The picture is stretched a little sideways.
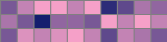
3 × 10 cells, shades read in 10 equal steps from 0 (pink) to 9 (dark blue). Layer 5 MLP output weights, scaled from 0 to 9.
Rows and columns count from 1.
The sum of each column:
13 8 11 5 6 7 14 10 6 11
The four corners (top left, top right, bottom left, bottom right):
5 4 5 5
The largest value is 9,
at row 2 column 3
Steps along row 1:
down down same up down up down down up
